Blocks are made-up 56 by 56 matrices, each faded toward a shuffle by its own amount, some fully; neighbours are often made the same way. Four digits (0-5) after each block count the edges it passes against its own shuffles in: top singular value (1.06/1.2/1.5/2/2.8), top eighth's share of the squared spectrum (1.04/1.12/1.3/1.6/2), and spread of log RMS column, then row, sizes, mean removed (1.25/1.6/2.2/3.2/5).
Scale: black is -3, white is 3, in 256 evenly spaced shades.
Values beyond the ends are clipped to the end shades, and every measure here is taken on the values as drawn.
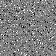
0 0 0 0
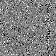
1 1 1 0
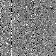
2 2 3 0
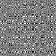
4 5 2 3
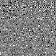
3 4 1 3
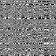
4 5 2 3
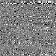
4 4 1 3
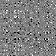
4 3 2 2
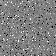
0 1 0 0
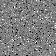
0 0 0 0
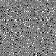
4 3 1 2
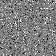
2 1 0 0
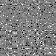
4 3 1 2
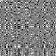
4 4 3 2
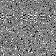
3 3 0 1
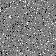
0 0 0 0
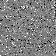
2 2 0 1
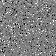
0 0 0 0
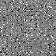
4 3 1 2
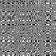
5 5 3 3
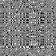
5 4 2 3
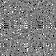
3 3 0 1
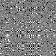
4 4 2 2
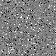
1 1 0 0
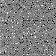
3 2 0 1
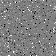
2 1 0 0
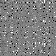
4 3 2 2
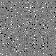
3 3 1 1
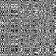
4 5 3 3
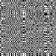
4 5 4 3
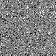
3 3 0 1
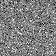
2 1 0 0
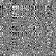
4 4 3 2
